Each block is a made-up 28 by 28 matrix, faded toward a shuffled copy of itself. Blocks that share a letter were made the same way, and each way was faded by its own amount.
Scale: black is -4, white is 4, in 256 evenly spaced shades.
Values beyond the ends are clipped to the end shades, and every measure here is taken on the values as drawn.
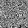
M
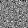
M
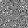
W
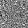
M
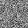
M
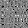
W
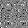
W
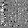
W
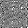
W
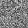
M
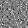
W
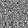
M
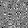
W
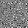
W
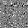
W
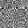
W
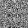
M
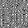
W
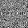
M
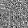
M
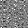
W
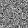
M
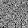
M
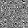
M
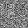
M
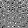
W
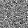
M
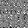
W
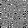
W
